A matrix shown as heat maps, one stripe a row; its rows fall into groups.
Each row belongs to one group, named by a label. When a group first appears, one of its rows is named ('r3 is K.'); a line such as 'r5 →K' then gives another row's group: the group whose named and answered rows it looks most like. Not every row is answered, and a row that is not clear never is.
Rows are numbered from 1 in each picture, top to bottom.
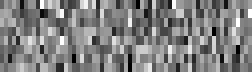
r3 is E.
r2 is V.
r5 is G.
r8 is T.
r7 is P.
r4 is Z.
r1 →Z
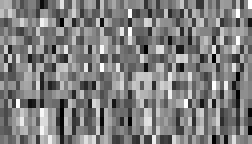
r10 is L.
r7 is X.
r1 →V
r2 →E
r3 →T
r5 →E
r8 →G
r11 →P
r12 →X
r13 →T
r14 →T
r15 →T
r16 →Z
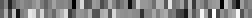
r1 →P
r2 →G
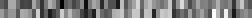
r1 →X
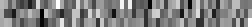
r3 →V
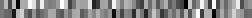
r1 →G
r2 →Z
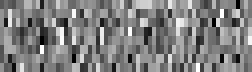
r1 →P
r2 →E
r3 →X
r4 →V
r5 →V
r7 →P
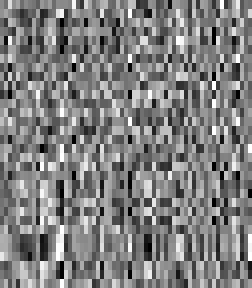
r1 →E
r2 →V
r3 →X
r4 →Z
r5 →X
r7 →E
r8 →P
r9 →X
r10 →G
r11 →P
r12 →L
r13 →G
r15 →L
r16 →P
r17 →V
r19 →Z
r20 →P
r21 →T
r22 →T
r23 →Z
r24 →T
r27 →V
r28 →V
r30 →T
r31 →T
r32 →G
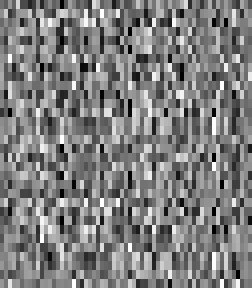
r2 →G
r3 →Z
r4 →T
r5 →X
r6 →T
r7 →E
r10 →E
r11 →X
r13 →P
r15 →L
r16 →G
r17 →T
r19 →L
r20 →T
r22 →X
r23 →G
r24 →P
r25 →T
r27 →Z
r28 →V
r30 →L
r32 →E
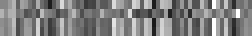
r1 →L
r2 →E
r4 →L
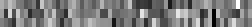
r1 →E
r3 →Z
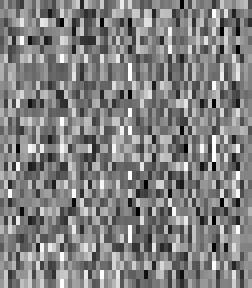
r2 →L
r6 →P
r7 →G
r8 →E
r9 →E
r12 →X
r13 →E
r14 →G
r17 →G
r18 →L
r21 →G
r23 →P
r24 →Z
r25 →X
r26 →E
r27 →V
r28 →Z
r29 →G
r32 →G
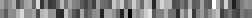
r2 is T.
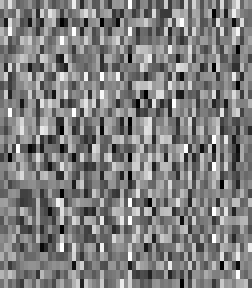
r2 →Z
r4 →E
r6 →P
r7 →T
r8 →X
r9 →G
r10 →P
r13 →E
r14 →T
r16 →L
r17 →X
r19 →L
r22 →X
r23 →V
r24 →L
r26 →X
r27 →L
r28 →V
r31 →E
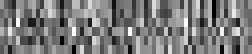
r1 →Z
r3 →X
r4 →E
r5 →X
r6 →P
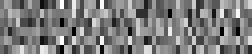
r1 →V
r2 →E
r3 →X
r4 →P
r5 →V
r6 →T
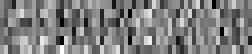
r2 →T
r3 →X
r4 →P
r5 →T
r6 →G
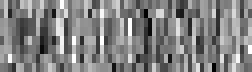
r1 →G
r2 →G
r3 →V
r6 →V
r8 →Z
